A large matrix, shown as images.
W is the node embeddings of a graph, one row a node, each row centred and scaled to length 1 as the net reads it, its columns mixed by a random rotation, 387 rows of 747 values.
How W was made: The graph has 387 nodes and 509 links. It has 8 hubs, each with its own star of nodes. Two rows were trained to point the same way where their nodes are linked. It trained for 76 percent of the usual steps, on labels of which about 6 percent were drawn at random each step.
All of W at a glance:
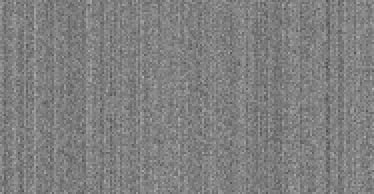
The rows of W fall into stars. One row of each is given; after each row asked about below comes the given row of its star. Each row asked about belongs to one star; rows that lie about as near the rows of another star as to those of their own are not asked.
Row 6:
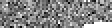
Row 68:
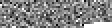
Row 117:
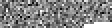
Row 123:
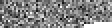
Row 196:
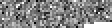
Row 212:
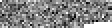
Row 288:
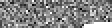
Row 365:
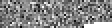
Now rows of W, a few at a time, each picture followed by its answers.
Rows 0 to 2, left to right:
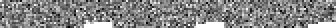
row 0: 196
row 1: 196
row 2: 68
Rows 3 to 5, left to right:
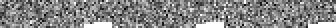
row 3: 196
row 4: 212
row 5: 68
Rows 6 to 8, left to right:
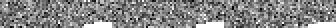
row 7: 212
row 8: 123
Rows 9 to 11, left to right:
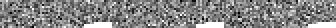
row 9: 123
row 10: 365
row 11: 123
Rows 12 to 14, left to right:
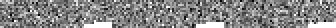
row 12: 6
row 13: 288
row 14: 196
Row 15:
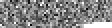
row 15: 196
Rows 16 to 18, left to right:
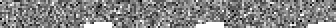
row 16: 196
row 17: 196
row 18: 6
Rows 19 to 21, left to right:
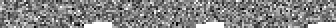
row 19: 68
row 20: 196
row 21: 288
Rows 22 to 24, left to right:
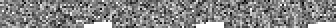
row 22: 212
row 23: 365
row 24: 365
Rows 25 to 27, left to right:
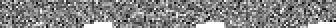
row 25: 117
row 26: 123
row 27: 196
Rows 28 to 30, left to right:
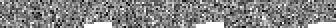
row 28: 212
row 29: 365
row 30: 365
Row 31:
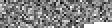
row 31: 68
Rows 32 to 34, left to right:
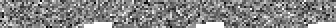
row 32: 196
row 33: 117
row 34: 123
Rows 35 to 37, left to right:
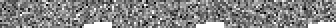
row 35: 288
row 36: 68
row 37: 196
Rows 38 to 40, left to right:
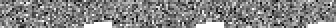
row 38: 212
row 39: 117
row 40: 6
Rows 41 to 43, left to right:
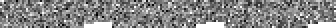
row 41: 196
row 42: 68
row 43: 117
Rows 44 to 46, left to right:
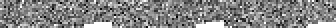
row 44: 68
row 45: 212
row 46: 6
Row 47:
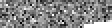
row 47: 212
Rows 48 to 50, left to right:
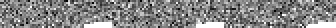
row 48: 212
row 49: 196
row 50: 6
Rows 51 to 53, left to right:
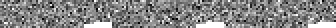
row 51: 288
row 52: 365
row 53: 196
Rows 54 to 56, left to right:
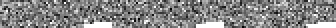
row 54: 196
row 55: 212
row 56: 365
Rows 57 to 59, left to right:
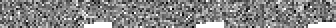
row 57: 6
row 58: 288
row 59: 196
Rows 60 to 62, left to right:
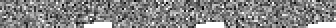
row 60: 365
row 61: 288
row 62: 6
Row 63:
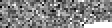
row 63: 123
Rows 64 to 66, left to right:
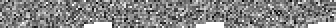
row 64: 288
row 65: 365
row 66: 68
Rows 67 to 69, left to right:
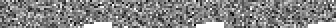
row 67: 123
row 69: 365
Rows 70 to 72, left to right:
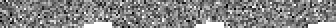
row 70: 6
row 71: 6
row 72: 288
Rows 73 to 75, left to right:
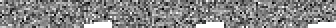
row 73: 212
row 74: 288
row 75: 288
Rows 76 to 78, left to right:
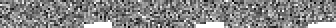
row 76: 212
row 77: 6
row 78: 288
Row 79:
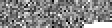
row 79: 6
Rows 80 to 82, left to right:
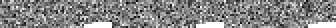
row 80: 123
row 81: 365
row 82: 212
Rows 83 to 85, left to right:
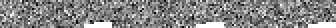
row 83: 117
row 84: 6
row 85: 68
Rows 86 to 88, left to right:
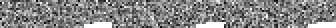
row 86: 196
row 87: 365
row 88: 123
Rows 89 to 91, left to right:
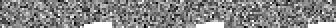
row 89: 123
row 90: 212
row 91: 288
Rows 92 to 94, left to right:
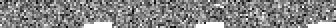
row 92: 196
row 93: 117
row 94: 365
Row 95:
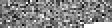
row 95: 123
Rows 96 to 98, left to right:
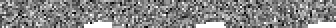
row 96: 365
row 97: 212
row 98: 117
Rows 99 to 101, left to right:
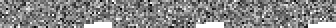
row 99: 212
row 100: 196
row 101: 68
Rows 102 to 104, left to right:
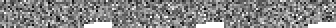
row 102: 288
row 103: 68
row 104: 288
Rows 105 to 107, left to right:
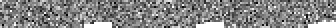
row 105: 196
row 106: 288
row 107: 212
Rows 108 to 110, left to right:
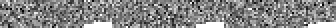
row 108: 6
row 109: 68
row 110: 123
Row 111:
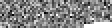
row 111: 212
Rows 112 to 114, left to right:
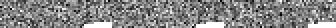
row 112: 288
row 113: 288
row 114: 196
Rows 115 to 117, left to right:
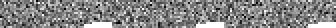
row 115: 123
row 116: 117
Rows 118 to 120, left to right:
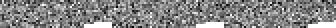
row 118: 68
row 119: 365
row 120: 288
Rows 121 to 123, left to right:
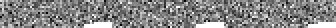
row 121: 212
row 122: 123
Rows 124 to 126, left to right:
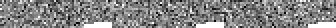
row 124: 68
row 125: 68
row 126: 196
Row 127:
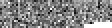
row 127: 6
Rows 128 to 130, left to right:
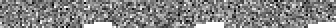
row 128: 117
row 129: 6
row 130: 212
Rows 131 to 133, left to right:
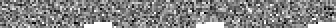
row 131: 68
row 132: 196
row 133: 117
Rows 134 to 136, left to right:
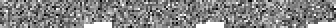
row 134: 196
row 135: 365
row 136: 365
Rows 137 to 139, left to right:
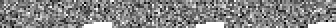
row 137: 123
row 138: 117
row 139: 68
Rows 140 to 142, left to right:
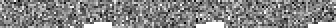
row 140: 68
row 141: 212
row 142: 117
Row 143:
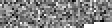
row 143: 68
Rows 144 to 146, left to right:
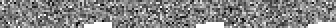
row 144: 68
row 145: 365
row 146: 6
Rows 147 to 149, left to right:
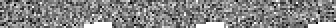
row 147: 196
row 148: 365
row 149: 117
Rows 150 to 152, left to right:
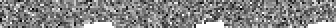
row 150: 196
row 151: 212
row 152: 6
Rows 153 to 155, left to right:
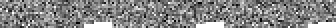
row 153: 117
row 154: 212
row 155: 117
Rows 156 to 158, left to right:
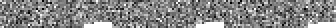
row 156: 117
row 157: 196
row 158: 196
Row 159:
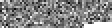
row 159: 6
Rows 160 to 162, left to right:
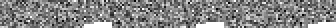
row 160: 6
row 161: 123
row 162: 68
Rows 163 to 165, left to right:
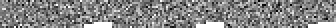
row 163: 68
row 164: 117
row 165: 288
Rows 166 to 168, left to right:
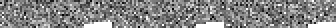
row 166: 212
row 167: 288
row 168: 123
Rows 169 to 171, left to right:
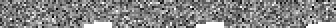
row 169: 6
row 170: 288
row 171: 6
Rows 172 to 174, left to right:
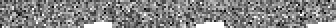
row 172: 365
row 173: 123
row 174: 6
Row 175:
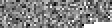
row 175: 288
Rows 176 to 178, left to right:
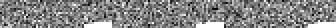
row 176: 212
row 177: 196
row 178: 123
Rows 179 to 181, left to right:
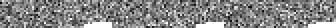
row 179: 123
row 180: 288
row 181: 123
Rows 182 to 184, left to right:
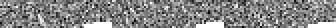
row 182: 365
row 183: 212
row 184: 365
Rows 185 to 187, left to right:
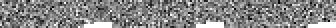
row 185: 196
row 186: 6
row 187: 288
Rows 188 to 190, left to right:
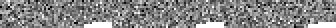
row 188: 123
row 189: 288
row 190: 117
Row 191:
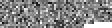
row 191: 117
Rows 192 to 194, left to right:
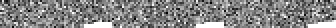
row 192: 68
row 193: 196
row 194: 212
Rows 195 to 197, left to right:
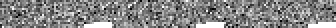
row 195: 123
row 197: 117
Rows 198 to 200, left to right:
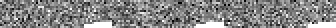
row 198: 212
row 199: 6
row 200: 6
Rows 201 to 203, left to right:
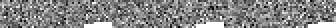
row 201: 365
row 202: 196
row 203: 288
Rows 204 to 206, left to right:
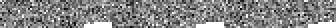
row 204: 196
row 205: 365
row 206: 68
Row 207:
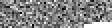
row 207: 123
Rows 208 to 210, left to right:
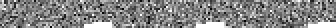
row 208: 68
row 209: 196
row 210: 196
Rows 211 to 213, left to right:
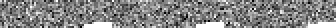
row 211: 6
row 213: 196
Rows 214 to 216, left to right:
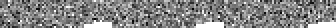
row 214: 123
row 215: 196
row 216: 212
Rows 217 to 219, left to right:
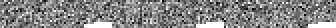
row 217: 365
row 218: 212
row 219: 288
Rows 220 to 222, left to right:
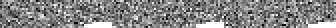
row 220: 123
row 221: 212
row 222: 212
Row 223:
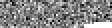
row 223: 212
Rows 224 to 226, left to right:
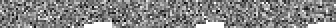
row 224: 68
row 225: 6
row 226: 123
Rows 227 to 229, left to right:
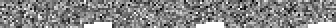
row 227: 365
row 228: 123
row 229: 196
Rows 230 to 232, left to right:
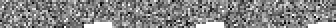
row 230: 117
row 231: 196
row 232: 365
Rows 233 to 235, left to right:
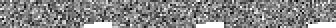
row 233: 68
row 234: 212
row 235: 365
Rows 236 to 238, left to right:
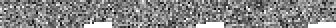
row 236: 68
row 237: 117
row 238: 117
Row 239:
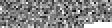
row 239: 68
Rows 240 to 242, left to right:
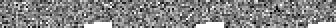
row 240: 117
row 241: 288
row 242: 68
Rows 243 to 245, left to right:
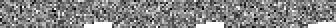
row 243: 117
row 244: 117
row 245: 123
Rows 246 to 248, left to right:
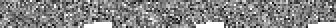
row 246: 123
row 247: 365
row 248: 365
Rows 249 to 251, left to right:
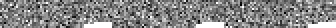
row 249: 196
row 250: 365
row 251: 6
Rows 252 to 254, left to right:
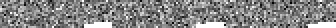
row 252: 68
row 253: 196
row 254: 117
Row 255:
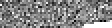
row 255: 288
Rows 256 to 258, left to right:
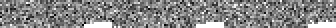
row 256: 212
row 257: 6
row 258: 196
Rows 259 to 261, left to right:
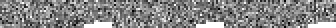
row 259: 117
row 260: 117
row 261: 365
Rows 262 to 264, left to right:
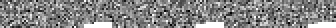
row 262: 365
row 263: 6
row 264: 365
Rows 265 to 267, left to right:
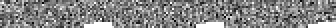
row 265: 68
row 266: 212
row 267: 212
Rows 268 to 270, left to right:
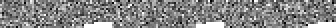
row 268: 68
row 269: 196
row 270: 68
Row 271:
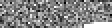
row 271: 365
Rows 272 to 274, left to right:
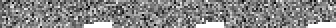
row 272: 288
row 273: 123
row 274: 288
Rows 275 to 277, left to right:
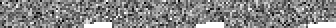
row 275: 196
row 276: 117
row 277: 196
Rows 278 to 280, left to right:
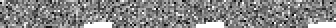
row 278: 196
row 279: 123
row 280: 196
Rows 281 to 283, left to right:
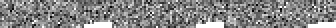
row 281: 212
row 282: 117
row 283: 288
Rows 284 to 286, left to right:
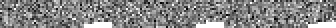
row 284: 196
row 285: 117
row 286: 212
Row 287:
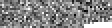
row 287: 212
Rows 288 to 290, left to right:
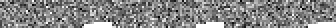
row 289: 6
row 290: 365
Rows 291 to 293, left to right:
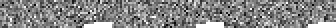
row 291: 288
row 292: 117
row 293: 365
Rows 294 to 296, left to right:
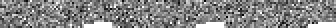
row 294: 365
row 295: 6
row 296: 117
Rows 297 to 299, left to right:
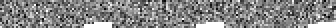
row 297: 117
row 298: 123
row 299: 212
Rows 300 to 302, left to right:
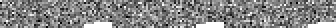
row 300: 196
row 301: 123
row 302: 365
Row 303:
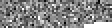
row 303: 365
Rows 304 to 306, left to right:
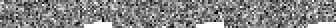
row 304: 68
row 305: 68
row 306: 6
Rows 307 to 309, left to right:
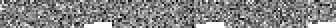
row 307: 68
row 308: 288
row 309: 6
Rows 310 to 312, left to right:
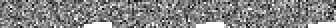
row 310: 288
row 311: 365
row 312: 212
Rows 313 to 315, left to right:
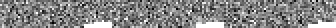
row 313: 212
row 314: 196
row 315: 6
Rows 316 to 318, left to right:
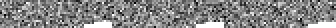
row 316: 212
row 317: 365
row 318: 6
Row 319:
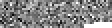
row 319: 6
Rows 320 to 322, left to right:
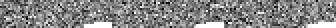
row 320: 365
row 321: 288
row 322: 6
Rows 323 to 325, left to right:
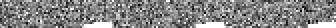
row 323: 6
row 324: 196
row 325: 212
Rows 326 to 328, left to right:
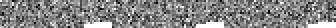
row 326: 196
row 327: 68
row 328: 212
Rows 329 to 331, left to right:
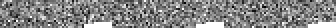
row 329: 123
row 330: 196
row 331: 288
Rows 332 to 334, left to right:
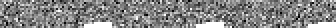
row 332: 123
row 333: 212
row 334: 6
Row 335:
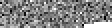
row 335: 212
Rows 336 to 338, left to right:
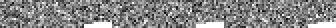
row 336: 123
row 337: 212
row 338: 365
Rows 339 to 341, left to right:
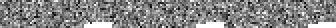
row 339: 196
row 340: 117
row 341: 68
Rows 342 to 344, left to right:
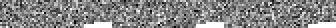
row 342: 6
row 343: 117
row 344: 288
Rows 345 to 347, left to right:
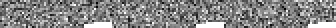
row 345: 288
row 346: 288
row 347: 117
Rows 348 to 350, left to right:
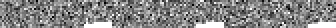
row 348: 212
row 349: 6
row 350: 365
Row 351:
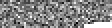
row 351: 68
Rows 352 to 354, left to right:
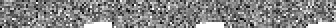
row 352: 123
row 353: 365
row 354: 6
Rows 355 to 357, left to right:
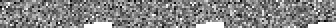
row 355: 365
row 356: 123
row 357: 288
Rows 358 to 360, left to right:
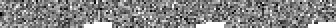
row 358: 196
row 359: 365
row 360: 117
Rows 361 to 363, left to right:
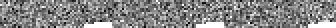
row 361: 365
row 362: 288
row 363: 196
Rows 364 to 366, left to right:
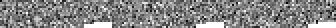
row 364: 288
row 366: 212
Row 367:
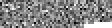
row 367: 196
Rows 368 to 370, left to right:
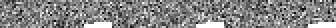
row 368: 117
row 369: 365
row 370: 288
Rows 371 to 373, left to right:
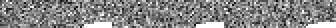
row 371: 6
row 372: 288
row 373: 68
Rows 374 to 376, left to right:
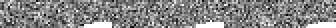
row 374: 123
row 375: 365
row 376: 365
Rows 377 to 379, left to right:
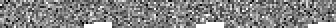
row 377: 288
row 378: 123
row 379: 68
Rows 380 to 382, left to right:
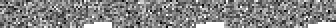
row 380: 365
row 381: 365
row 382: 68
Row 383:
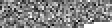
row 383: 123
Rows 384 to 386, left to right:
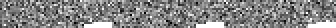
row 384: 123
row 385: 117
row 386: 196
